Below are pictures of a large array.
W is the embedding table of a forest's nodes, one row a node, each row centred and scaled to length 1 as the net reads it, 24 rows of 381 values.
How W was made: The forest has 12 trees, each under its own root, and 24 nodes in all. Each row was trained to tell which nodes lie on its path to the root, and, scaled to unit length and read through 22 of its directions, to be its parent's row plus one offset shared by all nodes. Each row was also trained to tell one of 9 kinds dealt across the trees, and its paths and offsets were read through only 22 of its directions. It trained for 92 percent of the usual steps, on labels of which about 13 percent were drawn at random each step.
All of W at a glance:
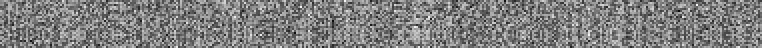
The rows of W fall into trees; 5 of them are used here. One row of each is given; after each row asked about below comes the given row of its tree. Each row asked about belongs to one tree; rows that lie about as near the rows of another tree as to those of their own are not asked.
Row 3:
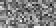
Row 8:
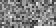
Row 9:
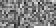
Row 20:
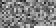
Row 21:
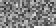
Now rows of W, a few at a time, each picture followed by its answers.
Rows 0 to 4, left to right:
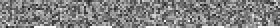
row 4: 3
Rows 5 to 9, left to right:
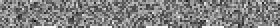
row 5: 21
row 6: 21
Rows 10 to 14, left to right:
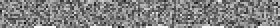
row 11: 9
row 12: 8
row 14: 20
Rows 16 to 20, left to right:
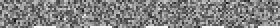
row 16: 9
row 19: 9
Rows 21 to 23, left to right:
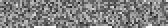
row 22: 8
